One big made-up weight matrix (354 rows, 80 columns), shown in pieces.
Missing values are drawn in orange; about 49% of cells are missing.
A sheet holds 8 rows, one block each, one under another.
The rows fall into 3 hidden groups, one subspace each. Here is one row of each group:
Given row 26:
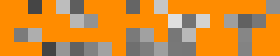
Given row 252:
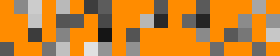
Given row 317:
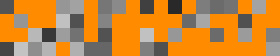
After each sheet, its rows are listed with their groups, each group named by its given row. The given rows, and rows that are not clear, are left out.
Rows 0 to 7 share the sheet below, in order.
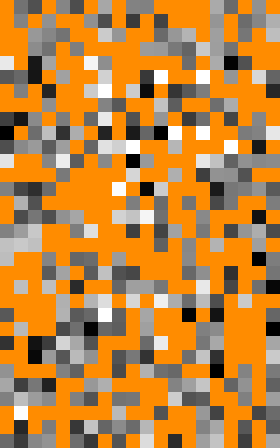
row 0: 26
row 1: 252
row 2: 26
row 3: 26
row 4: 317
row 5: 252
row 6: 26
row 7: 317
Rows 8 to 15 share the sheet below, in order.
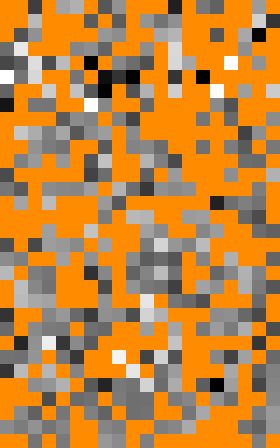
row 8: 317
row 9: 252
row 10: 317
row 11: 26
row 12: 252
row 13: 252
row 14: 26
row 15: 26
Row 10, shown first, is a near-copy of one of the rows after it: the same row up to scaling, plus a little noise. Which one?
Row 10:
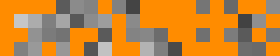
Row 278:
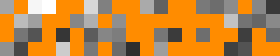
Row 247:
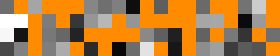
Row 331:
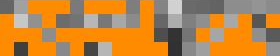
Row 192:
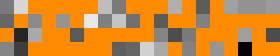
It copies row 247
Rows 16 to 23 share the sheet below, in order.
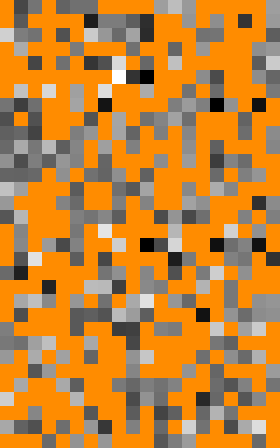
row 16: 252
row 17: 26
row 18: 26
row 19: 317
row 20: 317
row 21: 26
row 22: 317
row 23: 252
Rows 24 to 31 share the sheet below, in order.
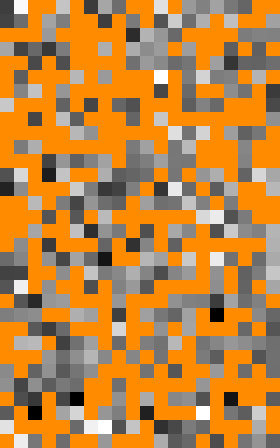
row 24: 26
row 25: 252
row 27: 26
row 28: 252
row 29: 26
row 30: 317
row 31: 252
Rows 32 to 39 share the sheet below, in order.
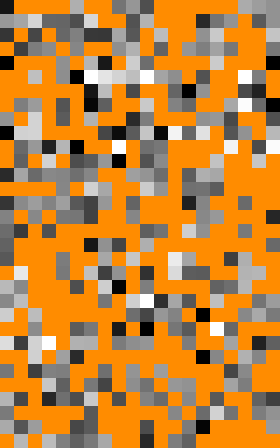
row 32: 252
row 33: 252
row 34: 26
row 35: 252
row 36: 317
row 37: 26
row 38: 26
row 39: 26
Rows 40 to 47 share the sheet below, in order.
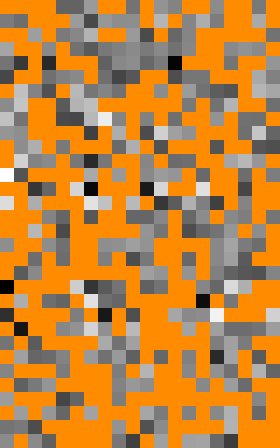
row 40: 252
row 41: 317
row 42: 252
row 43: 252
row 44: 317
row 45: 252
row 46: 317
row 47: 317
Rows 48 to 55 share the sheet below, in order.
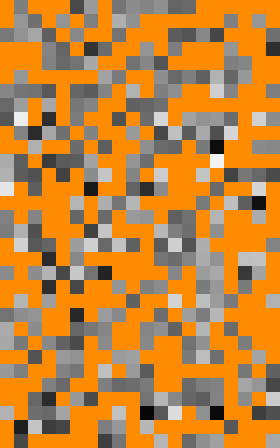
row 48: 252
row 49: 26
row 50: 26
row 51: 252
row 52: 317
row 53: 26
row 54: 252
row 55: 317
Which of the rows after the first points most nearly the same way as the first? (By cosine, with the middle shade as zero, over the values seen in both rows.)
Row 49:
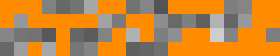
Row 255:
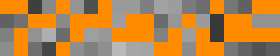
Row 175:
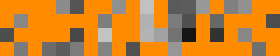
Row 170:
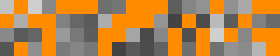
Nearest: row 170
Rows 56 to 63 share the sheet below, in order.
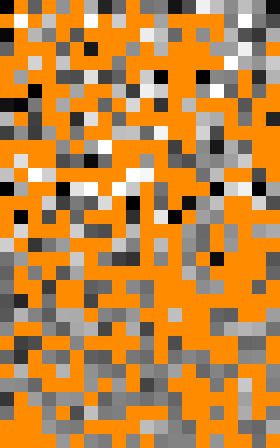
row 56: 252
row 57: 252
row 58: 252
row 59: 317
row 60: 26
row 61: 317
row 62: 317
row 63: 252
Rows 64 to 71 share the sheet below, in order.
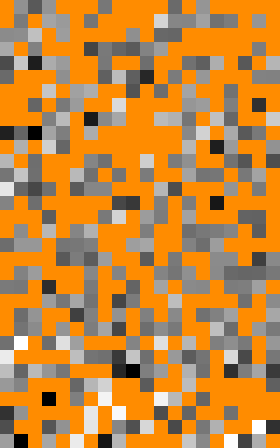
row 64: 252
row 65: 26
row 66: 26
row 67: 26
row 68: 317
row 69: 26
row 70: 26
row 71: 317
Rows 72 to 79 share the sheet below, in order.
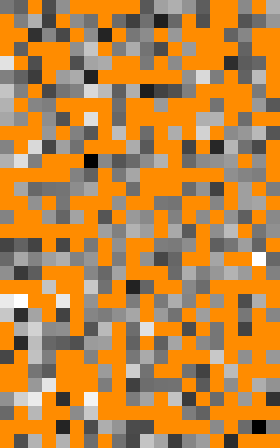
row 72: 252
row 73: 252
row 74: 252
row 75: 317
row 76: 317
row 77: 317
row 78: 26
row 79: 317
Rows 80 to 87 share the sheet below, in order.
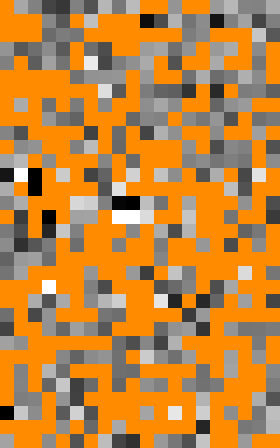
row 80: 317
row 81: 252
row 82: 252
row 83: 26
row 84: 317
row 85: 26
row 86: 317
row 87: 26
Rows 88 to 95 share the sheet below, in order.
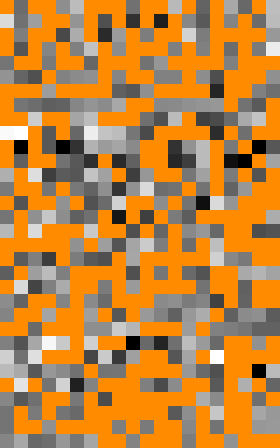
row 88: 252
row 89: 26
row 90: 317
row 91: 26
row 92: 26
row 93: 26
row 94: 317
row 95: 317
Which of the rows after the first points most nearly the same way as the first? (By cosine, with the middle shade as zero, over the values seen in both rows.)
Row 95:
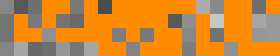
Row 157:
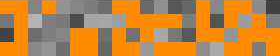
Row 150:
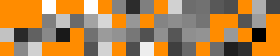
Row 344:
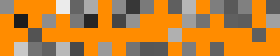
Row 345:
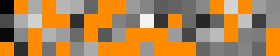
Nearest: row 344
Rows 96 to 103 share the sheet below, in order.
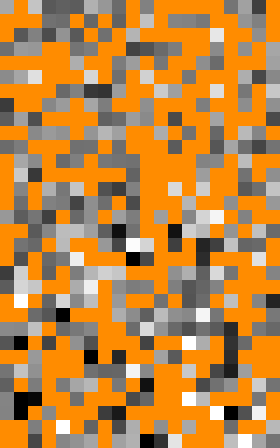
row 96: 26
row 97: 252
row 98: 252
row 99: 26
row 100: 26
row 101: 317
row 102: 317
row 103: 317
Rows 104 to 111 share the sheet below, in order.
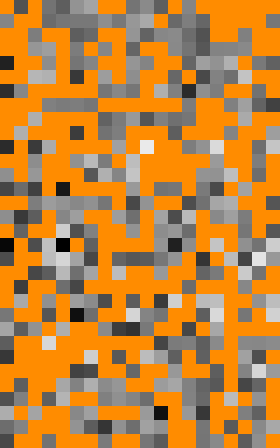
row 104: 26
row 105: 252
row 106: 252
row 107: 317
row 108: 317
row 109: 26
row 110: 252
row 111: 252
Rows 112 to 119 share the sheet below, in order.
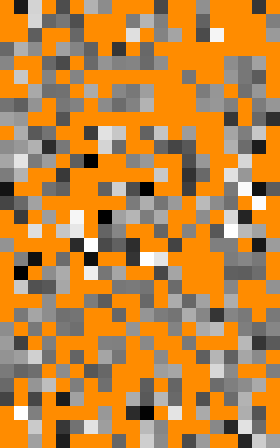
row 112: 26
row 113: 317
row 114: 252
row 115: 317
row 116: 252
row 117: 26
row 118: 26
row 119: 317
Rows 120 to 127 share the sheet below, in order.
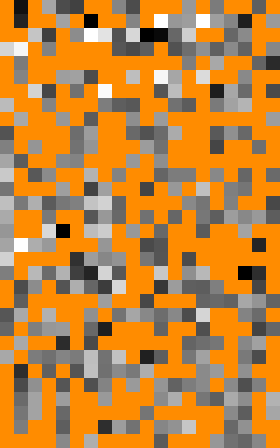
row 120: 252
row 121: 252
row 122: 26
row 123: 252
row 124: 317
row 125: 26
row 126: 317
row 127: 252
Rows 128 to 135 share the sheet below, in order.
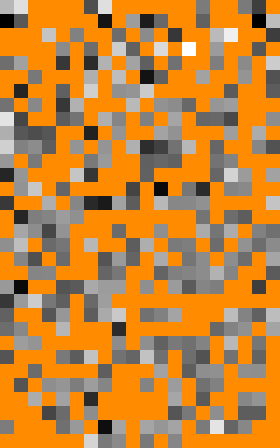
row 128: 317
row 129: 317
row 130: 252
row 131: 252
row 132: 252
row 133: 26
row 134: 252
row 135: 252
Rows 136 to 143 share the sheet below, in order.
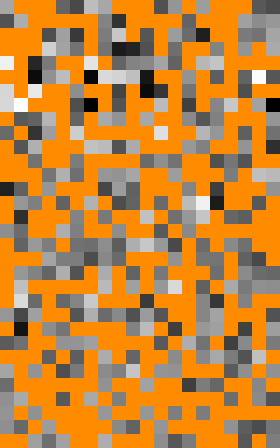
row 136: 26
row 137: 252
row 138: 252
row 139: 26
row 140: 317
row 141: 317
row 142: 317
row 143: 317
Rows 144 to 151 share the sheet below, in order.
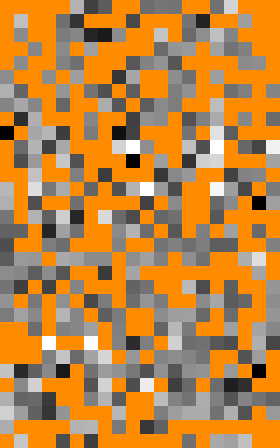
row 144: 252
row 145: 26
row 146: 26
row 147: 317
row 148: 317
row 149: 317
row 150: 317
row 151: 252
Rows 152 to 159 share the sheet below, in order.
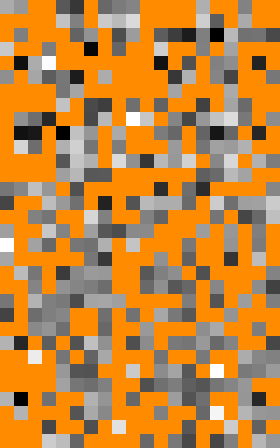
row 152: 252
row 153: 26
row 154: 317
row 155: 252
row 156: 26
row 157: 252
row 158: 26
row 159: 26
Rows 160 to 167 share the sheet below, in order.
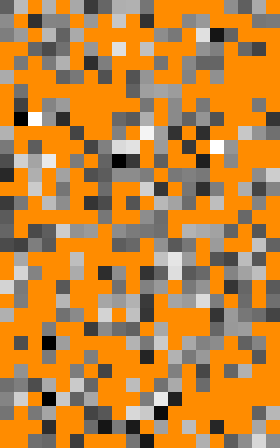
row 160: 26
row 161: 252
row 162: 26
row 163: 252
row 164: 317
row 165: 252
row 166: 317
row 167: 26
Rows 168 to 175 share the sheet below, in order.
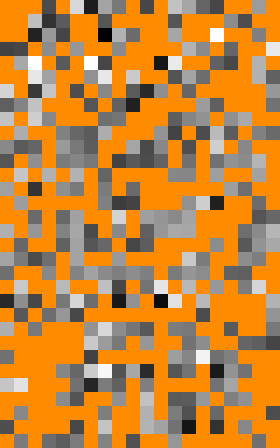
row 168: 252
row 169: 317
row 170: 26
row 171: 26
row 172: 252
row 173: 26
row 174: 252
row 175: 252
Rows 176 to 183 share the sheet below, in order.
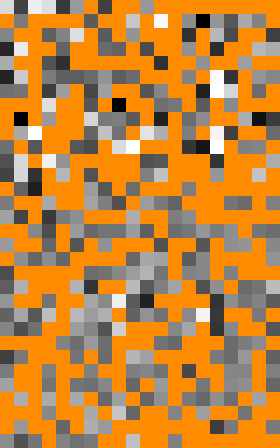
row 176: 26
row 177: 26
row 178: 26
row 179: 26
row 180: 252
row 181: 26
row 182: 252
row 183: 26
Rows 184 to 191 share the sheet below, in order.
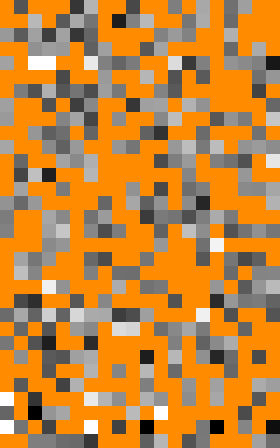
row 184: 26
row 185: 317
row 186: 252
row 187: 26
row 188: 317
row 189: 26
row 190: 317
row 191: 252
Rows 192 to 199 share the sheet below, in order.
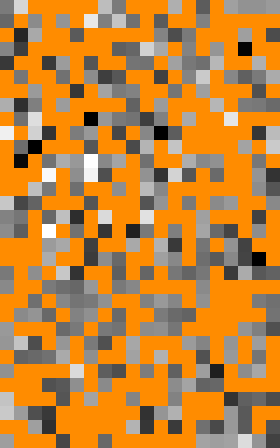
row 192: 317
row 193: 26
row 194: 252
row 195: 317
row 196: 317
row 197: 252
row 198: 26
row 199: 252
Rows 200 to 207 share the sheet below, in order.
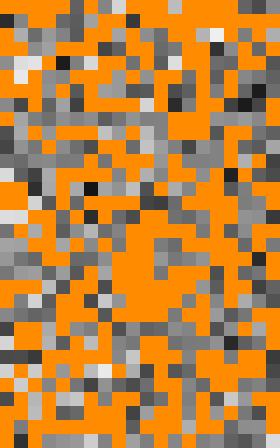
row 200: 26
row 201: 317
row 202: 252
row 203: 252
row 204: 317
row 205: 26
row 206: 252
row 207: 252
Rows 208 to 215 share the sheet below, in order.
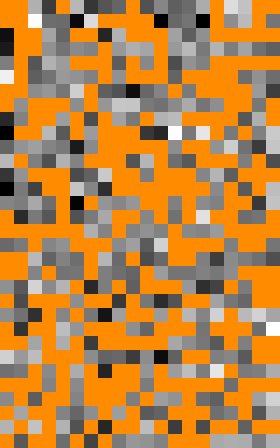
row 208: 252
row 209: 26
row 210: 26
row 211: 26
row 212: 252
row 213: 252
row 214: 252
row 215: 317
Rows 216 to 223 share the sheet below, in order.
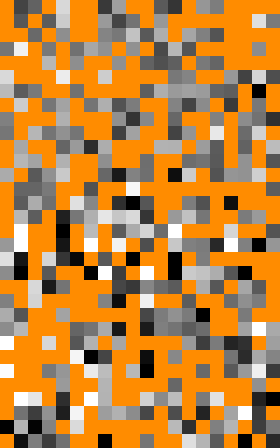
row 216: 317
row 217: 317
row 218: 317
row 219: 26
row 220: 317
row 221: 26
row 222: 252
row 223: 317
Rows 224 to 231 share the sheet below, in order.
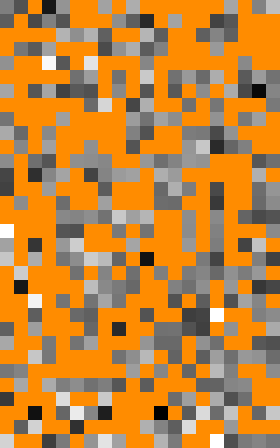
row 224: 317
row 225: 317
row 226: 26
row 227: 26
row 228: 252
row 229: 26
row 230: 26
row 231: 26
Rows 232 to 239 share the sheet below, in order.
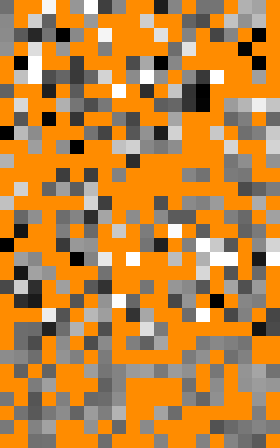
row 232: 317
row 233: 26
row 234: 26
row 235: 317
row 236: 26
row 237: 26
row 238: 317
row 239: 26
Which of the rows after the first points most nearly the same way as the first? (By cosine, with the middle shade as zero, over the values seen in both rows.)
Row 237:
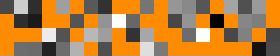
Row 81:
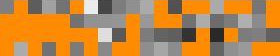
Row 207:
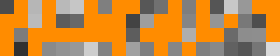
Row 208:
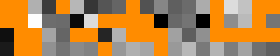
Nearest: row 81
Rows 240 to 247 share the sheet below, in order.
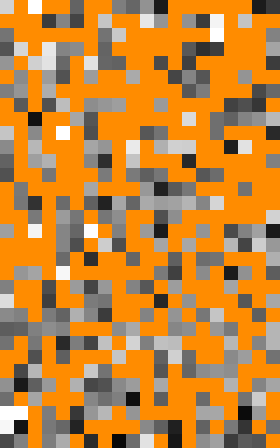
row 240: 26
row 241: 317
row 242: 317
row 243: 252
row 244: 317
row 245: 252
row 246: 317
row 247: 317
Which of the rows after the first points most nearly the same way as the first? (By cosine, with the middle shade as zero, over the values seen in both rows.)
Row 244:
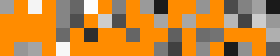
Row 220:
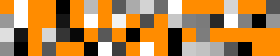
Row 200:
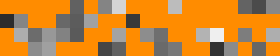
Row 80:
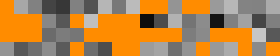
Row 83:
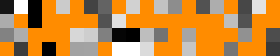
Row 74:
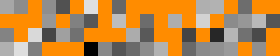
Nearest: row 74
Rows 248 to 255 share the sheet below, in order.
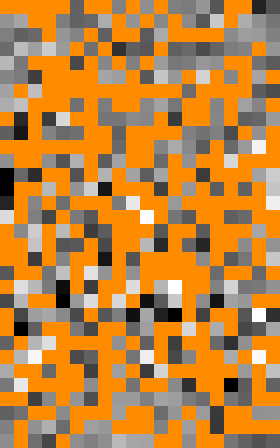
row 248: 26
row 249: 252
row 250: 317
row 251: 26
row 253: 317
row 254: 317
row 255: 26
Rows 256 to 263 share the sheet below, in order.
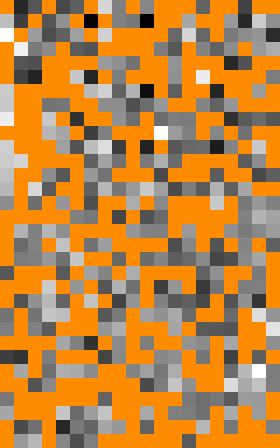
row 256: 252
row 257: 252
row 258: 252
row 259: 26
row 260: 26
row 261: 252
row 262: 317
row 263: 317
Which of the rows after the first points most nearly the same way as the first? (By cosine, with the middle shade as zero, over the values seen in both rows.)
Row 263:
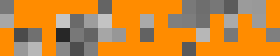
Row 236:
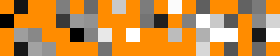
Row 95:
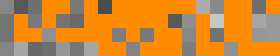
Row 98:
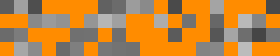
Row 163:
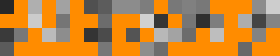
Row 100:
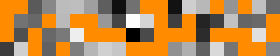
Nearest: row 98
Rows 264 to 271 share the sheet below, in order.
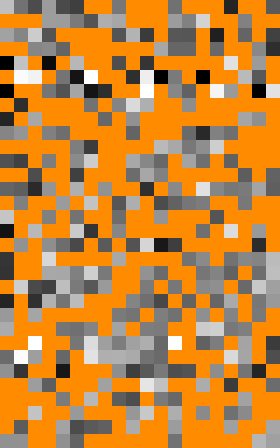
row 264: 252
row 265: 252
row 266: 252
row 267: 252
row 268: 252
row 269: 26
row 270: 317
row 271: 26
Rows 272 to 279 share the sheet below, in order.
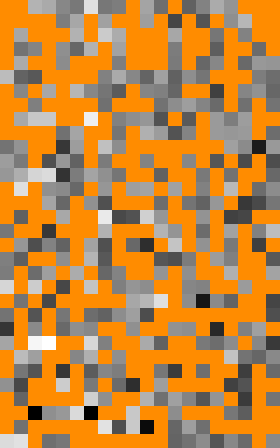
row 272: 317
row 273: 26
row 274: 317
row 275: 317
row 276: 317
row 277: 26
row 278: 317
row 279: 252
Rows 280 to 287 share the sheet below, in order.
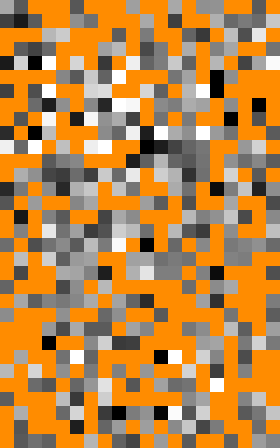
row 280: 317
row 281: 26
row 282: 252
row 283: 317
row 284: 26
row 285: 317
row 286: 26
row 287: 26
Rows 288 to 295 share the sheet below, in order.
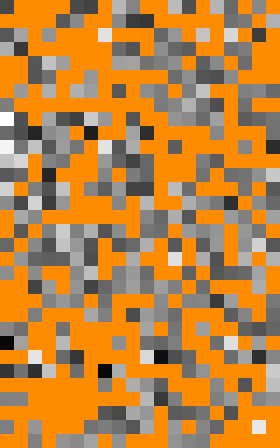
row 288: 26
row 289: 26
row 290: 252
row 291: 317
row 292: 317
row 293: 26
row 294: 252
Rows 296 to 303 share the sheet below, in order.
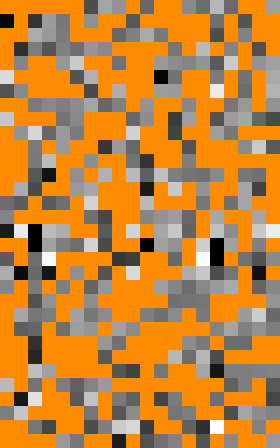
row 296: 26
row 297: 252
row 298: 26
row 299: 317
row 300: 26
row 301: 317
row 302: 26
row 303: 26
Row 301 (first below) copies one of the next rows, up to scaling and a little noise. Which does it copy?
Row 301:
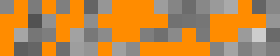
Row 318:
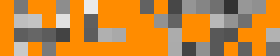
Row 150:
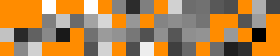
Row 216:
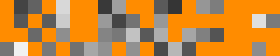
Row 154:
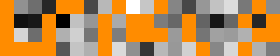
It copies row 154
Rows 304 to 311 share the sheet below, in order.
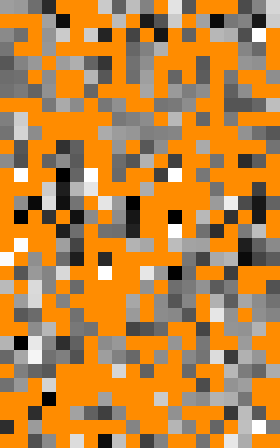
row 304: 317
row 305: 252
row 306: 317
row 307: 317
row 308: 317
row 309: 26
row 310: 26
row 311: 317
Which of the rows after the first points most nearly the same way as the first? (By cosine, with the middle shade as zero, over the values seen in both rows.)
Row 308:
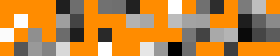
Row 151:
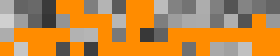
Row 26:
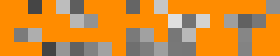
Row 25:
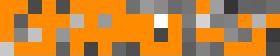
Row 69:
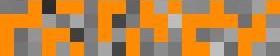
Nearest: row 69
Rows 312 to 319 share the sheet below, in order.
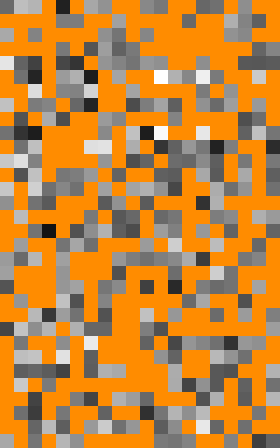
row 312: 317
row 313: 252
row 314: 252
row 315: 26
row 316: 26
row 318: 317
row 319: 26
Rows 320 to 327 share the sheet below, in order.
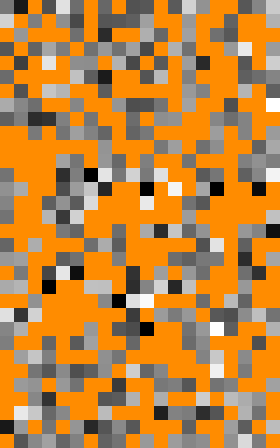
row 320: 317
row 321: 252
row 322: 26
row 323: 317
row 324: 317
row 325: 26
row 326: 26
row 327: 252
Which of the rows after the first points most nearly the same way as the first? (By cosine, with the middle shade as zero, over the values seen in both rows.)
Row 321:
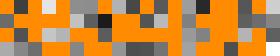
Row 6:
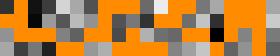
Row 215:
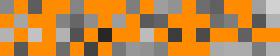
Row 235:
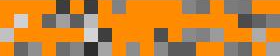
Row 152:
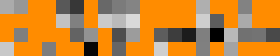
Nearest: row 215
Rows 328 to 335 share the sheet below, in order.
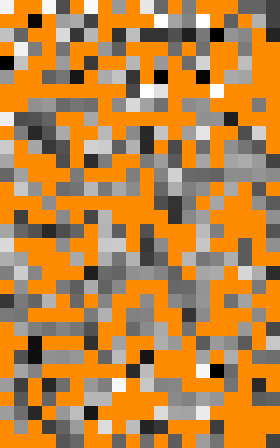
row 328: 252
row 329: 252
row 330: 252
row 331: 317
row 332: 252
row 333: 252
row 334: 26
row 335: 252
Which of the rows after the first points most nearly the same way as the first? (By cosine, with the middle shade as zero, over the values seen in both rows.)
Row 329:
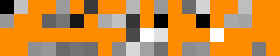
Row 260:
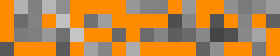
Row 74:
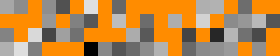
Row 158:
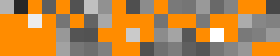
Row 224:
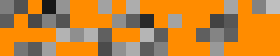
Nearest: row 224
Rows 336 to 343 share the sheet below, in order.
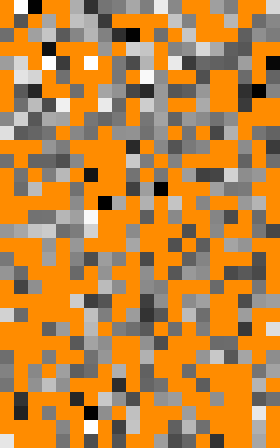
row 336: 26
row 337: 317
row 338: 26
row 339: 252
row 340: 317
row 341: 252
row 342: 26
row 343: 252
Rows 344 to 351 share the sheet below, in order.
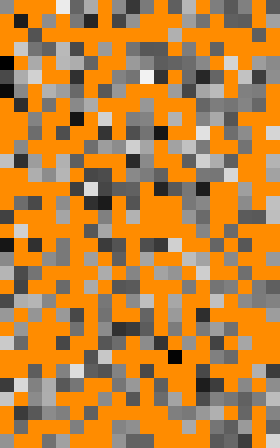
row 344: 317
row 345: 252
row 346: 26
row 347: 252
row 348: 26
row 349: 26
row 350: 26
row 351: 252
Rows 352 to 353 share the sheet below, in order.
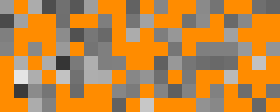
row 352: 26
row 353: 317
